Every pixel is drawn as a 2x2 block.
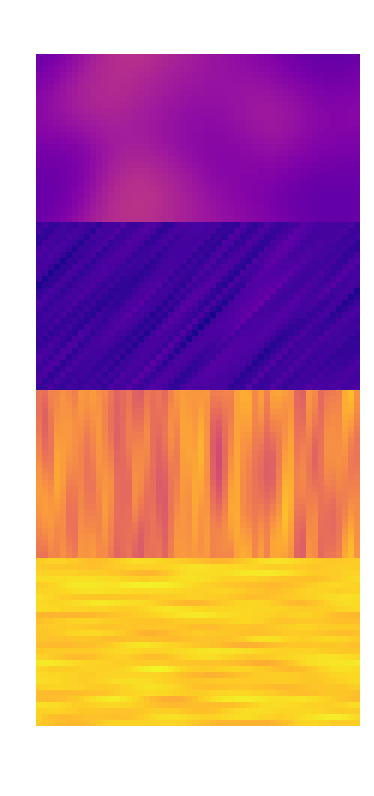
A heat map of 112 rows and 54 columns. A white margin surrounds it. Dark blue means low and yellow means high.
The table splits into 4 rows of 1 panel. Panel 1,1: low, smooth. Panel 2,1: very low, slanting up to the right, faint in contrast. Panel 3,1: high, streaked downward. Panel 4,1: very high, streaked across, faint in contrast.
